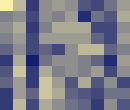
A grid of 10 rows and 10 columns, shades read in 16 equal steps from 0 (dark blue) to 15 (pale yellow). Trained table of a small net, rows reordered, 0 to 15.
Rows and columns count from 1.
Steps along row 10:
up down up down down down down up down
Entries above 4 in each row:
7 7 7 8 8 7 7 6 7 6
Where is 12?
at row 7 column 2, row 8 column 4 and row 9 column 4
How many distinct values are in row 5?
5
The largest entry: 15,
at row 1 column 1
